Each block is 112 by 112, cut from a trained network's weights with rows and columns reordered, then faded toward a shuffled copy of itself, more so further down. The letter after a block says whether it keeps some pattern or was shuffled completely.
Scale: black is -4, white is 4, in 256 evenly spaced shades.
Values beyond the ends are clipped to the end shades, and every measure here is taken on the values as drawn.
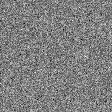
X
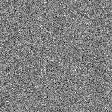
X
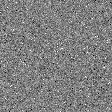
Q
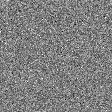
Q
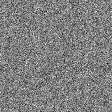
X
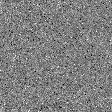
Q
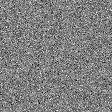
Q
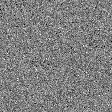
Q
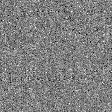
X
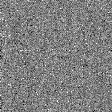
X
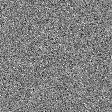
Q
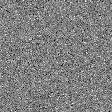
X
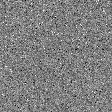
Q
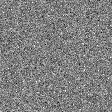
Q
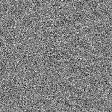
X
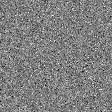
Q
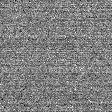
X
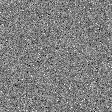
Q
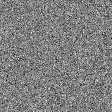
Q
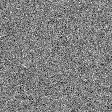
Q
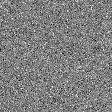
Q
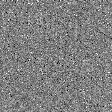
X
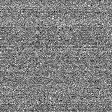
X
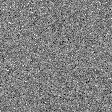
Q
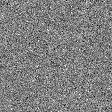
Q
